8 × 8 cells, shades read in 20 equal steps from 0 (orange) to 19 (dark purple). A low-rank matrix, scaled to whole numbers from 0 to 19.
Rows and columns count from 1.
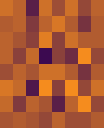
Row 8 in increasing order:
6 7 7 8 8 9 9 10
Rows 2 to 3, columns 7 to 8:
13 7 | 7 7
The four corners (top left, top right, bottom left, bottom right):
4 6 8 7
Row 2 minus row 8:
-1 -1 4 -4 -3 -2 4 0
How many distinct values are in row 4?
7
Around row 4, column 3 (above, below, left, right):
11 8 11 19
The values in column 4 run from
0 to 19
